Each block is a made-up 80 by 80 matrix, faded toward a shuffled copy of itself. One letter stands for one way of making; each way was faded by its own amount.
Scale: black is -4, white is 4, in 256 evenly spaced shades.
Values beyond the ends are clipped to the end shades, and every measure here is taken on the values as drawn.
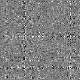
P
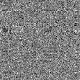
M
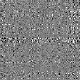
P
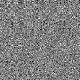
M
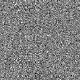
M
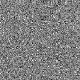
M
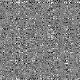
P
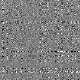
P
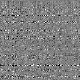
P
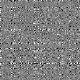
P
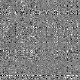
P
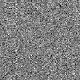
M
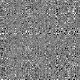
P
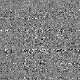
P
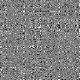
P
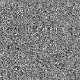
M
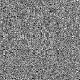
M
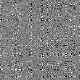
P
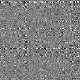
P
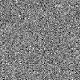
M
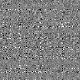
P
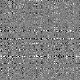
P
